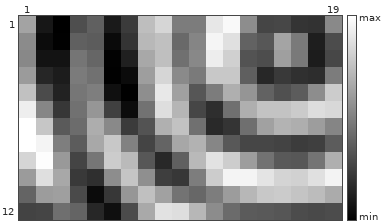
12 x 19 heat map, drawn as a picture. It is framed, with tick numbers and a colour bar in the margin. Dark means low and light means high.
Average level on the scale: 50%. Rings: centred on the top right. Mirror symmetry: none. Ninth with the lowest average: top left.
